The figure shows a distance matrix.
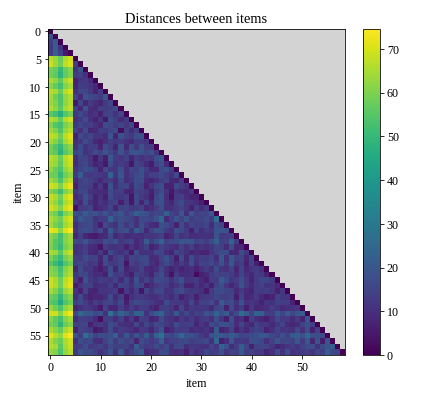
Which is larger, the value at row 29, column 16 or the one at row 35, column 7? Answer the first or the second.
the second
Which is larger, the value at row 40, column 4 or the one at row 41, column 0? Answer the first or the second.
the first
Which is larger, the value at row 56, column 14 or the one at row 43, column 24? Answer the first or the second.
the first
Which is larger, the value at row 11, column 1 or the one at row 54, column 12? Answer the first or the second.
the first
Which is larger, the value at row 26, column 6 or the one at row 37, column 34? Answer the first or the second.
the first
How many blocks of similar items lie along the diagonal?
2
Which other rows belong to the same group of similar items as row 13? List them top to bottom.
5, 6, 7, 8, 9, 10, 11, 12, 14, 15, 16, 17, 18, 19, 20, 21, 22, 23, 24, 25, 26, 27, 28, 29, 30, 31, 32, 33, 34, 35, 36, 37, 38, 39, 40, 41, 42, 43, 44, 45, 46, 47, 48, 49, 50, 51, 52, 53, 54, 55, 56, 57, 58
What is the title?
Distances between items
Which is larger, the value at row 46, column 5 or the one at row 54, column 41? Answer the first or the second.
the second
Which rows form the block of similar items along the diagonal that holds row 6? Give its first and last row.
5 to 58
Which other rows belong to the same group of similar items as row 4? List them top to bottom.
0, 1, 2, 3
